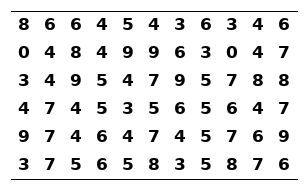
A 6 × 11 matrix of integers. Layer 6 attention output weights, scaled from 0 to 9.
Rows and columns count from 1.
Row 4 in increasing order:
3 4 4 4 5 5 5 6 6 7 7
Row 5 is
9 7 4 6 4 7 4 5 7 6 9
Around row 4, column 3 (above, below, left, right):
9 4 7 5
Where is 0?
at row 2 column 1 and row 2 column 9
